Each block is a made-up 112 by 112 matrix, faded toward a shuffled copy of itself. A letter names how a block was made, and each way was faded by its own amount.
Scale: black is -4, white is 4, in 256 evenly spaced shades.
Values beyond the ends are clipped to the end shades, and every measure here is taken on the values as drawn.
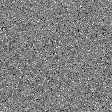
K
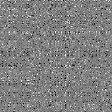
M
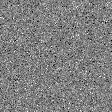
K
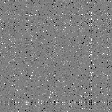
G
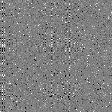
M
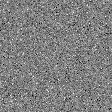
K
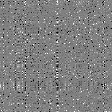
M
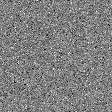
K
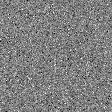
K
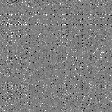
G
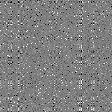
M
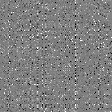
M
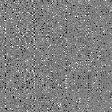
M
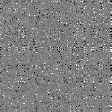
G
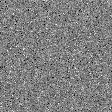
K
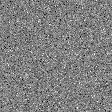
K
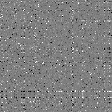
G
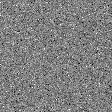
K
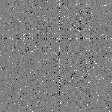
G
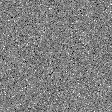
K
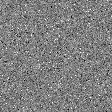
K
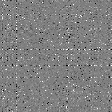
G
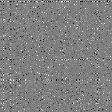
G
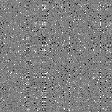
M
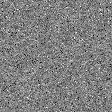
K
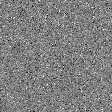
K
